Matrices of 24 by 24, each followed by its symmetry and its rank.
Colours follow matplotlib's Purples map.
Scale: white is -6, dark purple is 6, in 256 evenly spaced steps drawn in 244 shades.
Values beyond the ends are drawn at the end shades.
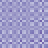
symmetric, rank one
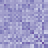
symmetric, rank three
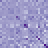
symmetric, rank five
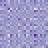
symmetric, rank three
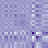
symmetric, rank two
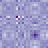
symmetric, rank two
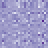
neither, rank three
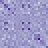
symmetric, rank five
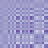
symmetric, rank one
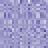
neither, rank three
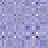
symmetric, rank three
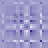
symmetric, rank two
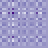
symmetric, rank one
